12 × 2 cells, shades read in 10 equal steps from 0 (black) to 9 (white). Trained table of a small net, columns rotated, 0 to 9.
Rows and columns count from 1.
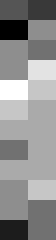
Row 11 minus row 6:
-2 -2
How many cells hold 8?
1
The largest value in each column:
9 8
